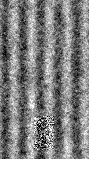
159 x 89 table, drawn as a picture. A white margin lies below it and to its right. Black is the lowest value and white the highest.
Histogram: bell-shaped. Stripes: upright, repeating 5 times. Roughest part: bottom middle. Odd patch: rougher, in the bottom middle. Slope: none.
